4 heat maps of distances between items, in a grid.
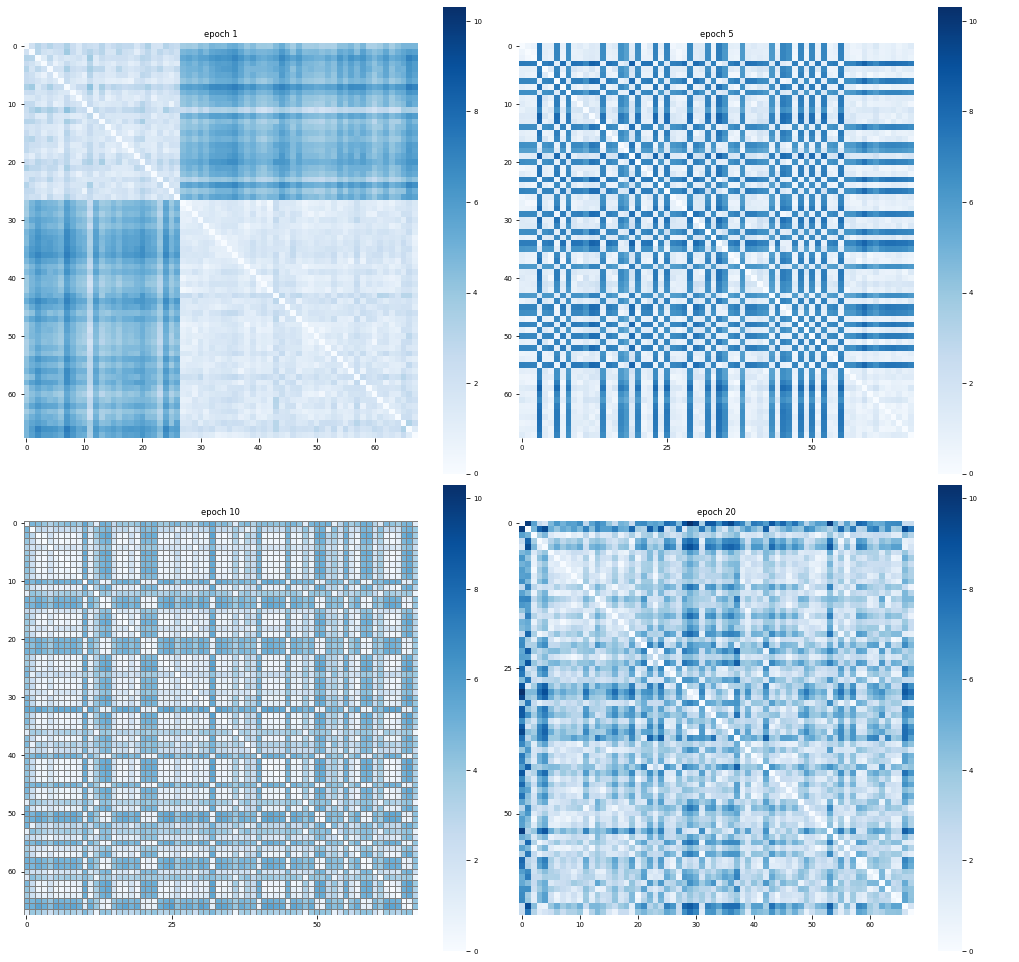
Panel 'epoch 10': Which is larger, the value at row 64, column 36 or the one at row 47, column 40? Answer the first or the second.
the second
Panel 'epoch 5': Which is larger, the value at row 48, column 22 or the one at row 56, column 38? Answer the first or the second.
the first
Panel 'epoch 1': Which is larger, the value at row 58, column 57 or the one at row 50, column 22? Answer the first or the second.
the second
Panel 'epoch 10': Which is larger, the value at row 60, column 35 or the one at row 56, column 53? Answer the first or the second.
the second
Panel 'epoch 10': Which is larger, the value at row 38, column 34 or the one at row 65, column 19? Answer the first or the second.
the second
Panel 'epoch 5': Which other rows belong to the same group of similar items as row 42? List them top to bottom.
0, 1, 2, 4, 5, 7, 9, 10, 11, 12, 13, 15, 16, 19, 21, 22, 24, 26, 27, 28, 30, 31, 33, 36, 37, 39, 40, 41, 44, 47, 49, 51, 53, 54, 56, 57, 58, 59, 60, 61, 62, 63, 64, 65, 66, 67
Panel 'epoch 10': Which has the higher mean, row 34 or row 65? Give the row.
65
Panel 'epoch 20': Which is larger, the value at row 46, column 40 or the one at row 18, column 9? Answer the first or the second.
the second
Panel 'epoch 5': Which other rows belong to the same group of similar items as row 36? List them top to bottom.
0, 1, 2, 4, 5, 7, 9, 10, 11, 12, 13, 15, 16, 19, 21, 22, 24, 26, 27, 28, 30, 31, 33, 37, 39, 40, 41, 42, 44, 47, 49, 51, 53, 54, 56, 57, 58, 59, 60, 61, 62, 63, 64, 65, 66, 67
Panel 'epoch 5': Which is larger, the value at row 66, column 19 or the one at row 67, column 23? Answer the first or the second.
the second
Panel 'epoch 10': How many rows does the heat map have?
68
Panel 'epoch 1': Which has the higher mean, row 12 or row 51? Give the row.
12
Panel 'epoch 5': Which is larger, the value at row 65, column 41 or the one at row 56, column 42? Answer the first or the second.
the first
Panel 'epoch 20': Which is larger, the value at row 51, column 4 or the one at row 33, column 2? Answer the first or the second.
the first
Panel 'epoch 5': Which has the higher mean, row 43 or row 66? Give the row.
43
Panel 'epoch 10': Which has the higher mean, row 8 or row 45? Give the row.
45
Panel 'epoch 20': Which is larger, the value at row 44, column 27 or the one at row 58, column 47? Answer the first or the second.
the first
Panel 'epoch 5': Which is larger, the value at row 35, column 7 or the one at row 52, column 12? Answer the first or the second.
the second
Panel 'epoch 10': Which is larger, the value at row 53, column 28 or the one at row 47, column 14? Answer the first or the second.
the second
